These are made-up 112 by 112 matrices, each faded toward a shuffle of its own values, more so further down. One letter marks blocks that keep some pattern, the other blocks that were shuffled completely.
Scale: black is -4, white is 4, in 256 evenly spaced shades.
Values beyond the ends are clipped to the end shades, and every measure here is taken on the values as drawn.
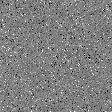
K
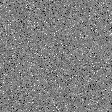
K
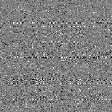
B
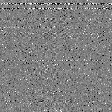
B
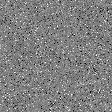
K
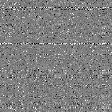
B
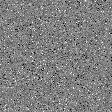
K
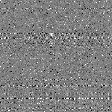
B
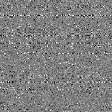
B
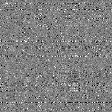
B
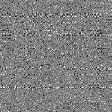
B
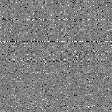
B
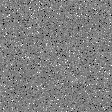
K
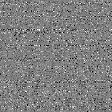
B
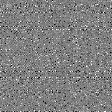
B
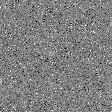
K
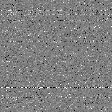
B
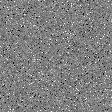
K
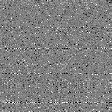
B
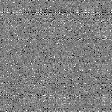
B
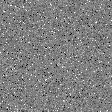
K
